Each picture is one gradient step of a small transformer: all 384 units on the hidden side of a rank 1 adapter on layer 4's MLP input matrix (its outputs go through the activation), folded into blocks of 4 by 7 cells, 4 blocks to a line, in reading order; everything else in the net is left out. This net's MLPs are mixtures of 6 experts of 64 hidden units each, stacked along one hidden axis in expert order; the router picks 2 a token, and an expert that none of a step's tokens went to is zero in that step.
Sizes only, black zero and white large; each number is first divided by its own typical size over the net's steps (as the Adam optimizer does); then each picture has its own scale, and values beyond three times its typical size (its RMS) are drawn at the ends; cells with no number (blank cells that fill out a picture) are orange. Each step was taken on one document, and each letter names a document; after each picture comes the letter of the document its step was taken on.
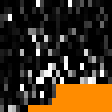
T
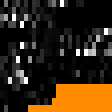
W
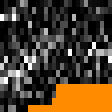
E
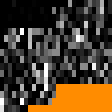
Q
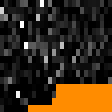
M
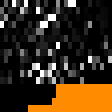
T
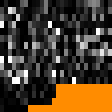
E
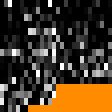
Q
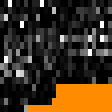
M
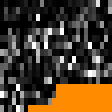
E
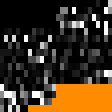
Q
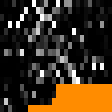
T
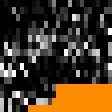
E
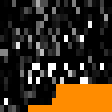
T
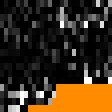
Q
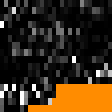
Q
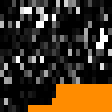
T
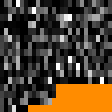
E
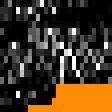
M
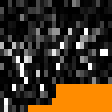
M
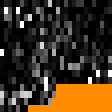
Q
